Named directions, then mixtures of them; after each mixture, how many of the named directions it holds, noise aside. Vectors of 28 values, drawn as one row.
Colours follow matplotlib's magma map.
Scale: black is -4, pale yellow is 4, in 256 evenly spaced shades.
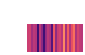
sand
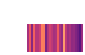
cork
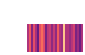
two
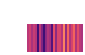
one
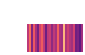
two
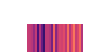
two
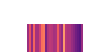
one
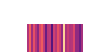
two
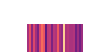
two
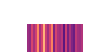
one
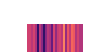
one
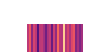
two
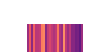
one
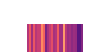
one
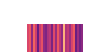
two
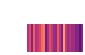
one
